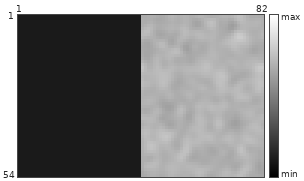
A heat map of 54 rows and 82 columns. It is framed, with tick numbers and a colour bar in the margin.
The table splits into one row of 2 panels. Panel 1,1: very low, flat. Panel 1,2: high, blotchy, faint in contrast.
